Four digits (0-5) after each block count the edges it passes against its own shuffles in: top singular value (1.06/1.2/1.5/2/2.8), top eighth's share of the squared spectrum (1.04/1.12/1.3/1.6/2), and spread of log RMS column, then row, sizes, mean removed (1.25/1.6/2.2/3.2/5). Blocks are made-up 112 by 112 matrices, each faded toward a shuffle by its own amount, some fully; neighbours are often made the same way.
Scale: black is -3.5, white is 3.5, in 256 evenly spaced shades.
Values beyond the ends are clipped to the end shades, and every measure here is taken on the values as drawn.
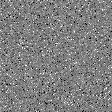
2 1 0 0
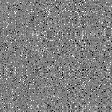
4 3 2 2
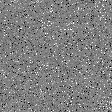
0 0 0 0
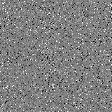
4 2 1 1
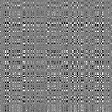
5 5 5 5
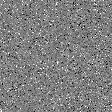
2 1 0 0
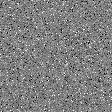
1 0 0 0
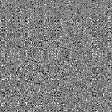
4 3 2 2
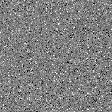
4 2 1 1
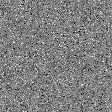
0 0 0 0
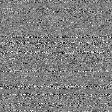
2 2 0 4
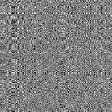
5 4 3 3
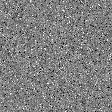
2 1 0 0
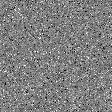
2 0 0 0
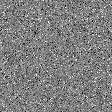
0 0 0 0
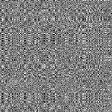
5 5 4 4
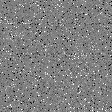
2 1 0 0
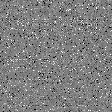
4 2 0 1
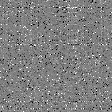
4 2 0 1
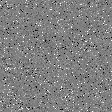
2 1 0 0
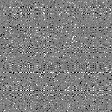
5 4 2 3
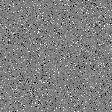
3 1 0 0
